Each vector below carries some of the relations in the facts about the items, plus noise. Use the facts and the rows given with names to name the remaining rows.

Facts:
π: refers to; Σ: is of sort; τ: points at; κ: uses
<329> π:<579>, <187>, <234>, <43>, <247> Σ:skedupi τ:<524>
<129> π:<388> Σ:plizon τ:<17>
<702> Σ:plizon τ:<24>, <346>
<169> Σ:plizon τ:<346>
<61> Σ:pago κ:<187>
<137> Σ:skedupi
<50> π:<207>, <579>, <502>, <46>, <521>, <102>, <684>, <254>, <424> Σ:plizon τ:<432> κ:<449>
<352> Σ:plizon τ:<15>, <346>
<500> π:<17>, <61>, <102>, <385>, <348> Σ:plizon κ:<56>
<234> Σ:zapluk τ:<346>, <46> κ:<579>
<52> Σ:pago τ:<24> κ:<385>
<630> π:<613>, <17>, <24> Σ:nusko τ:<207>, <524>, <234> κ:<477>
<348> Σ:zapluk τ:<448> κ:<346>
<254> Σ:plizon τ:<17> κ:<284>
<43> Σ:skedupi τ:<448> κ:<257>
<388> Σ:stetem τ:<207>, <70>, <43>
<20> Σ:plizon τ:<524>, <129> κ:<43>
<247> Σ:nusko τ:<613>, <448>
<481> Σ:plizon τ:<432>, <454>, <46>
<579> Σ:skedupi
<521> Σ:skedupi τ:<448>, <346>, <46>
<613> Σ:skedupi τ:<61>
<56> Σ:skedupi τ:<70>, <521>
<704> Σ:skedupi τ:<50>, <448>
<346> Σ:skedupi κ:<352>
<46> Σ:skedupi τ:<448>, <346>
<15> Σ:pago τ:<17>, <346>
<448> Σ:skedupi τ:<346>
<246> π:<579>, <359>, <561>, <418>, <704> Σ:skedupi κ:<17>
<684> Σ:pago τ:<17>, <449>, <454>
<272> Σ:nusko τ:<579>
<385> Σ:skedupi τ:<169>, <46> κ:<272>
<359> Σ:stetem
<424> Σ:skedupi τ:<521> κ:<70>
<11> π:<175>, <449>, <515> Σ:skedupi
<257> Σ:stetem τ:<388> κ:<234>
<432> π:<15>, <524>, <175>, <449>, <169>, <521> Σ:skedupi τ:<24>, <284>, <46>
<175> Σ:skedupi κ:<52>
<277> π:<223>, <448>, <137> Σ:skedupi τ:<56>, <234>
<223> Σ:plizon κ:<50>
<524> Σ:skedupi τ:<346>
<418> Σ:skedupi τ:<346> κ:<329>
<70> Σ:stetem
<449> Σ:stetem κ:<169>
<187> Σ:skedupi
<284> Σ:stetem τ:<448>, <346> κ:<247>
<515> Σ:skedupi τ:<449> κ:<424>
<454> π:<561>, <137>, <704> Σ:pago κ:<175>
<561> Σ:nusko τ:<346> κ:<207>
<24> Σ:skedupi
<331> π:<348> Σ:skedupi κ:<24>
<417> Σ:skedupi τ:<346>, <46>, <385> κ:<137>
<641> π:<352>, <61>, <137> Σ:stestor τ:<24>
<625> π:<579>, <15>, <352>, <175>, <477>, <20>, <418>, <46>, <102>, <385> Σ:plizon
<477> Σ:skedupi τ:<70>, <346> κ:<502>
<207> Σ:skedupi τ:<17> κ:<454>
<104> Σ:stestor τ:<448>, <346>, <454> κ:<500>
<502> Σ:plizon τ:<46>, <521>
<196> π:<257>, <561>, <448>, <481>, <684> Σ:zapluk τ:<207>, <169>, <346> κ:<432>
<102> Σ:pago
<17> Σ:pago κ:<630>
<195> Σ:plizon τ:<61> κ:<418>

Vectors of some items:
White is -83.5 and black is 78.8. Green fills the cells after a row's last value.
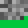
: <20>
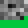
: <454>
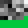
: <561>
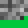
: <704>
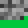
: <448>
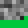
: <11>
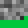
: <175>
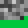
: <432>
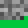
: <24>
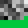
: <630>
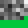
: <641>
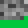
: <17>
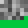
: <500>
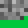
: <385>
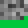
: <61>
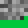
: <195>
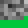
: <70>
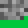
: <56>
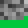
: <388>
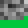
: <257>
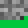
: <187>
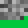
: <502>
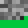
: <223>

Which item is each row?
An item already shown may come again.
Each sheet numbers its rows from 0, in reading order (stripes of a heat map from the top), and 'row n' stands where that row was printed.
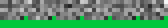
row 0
<704>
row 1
<625>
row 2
<52>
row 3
<50>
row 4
<137>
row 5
<641>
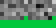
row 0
<17>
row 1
<454>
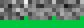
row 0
<641>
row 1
<684>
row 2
<449>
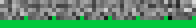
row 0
<500>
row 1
<137>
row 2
<277>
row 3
<246>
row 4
<331>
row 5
<17>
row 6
<196>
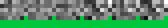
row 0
<169>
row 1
<329>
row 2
<277>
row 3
<247>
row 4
<234>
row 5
<247>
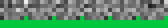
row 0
<104>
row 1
<515>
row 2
<352>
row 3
<481>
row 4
<579>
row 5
<284>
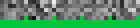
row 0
<15>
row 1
<272>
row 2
<207>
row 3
<43>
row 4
<348>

